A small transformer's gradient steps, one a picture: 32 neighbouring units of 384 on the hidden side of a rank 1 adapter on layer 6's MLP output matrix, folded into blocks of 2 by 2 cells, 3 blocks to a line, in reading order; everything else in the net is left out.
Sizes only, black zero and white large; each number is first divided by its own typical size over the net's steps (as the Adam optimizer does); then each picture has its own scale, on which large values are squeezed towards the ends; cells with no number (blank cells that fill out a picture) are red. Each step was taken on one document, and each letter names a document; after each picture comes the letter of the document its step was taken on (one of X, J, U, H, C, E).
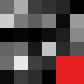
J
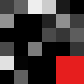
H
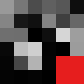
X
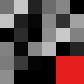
J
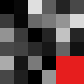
H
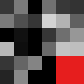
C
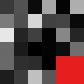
X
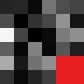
H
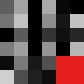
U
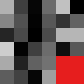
J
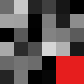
J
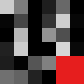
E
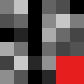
U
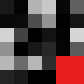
C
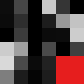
U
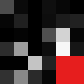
E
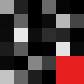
E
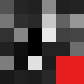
X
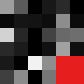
H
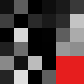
C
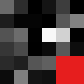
E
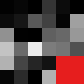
J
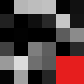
H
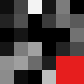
U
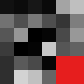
X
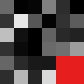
J
